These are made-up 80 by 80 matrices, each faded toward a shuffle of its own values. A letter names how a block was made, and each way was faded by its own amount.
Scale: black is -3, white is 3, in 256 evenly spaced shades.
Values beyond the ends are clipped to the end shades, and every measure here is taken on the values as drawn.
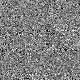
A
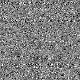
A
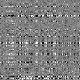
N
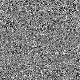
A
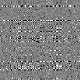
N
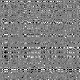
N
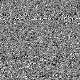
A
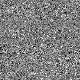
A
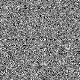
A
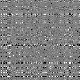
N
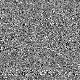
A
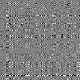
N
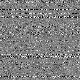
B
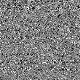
A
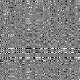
N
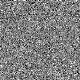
A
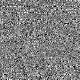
A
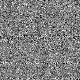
A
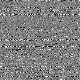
B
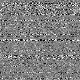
B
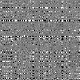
N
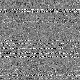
B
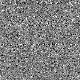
A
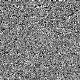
A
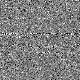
A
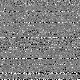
B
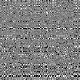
N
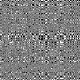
N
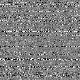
B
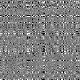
N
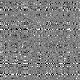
N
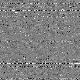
B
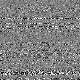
B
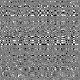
N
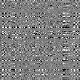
N
